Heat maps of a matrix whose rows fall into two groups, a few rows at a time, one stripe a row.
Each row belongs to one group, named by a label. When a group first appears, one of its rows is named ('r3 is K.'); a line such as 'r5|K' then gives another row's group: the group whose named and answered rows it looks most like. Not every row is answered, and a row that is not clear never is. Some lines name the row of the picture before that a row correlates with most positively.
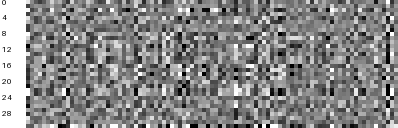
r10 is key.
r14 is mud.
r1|key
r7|key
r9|mud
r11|mud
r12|mud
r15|mud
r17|key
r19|key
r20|mud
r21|mud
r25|mud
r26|mud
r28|key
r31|key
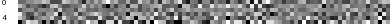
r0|key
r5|mud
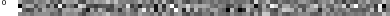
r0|key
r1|key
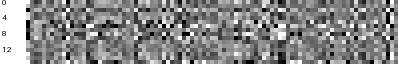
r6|key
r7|key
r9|key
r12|mud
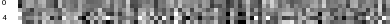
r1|key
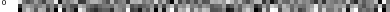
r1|key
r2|key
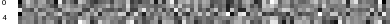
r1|key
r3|mud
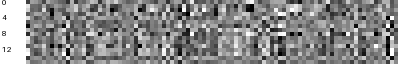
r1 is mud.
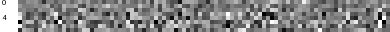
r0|mud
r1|key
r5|key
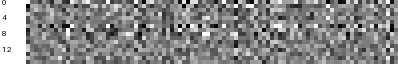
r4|mud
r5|key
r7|key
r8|mud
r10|key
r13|mud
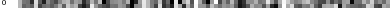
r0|mud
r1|mud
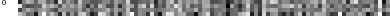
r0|key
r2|key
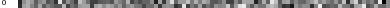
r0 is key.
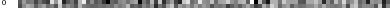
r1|key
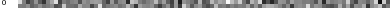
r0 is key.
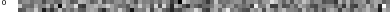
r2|mud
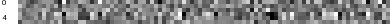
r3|mud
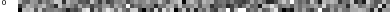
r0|mud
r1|key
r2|mud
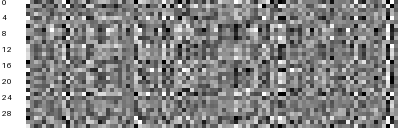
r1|key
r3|mud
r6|key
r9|key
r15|key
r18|key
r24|key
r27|mud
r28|mud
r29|key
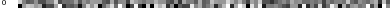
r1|mud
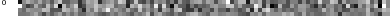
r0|mud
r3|mud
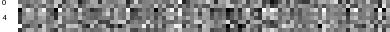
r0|mud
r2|key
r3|key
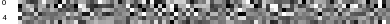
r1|key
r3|mud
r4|mud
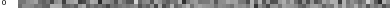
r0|mud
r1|key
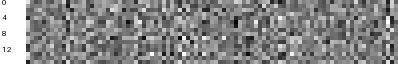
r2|mud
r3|mud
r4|key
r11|key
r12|key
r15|key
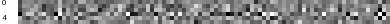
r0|key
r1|mud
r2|mud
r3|key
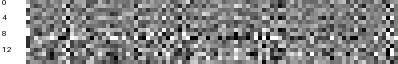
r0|mud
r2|key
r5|key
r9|key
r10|mud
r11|key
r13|mud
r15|key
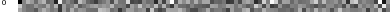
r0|key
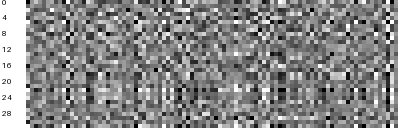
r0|key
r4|key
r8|mud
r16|key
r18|mud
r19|mud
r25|mud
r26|mud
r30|mud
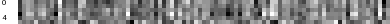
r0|key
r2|key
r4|key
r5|mud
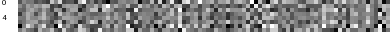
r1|key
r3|key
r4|key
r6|key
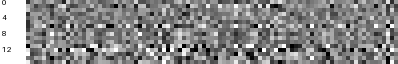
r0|key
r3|mud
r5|key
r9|key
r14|mud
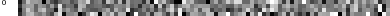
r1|key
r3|mud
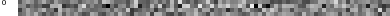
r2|key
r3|mud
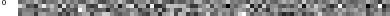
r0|mud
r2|key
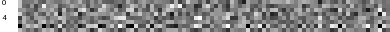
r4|mud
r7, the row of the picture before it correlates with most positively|1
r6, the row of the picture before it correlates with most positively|0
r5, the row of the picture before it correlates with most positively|1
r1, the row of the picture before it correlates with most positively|1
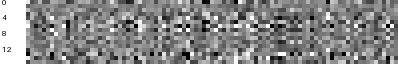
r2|mud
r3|mud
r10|mud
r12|mud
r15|mud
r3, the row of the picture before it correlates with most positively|4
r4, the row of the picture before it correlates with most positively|5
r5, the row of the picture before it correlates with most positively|7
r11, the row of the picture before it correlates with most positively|1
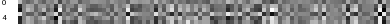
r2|key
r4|key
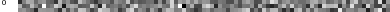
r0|key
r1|mud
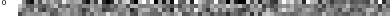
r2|mud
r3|key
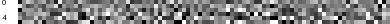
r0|key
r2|mud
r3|key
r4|mud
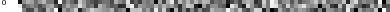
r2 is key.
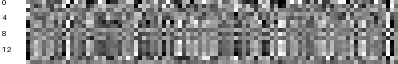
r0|mud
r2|mud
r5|key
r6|key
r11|key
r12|key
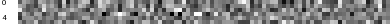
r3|mud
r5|mud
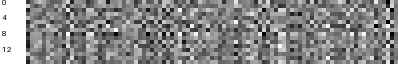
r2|key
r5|mud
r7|key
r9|key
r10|mud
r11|key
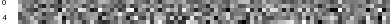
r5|mud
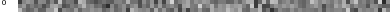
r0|key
